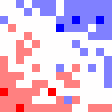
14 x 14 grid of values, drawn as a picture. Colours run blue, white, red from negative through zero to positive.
The centre is the smoothest part. Values rise toward the bottom left. The top right is the ninth with the lowest average. The ninth with the highest average is the bottom left. The halves do not mirror each other. The bottom middle is the roughest part. There are no regular stripes.
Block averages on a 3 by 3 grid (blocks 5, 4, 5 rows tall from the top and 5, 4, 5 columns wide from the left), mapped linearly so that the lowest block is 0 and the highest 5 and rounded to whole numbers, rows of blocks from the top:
2 1 0 / 4 2 2 / 5 4 3
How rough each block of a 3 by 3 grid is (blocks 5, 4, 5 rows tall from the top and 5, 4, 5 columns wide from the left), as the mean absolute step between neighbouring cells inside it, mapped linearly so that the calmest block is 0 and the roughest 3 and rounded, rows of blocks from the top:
2 2 1 / 2 0 2 / 1 3 1
